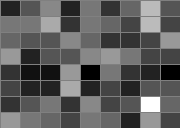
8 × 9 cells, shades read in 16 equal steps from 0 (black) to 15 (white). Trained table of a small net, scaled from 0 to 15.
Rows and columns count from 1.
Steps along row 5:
down same up down up down down down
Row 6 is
4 2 2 10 2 4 2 5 5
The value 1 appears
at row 5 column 2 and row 5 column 3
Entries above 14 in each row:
0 0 0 0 0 0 1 0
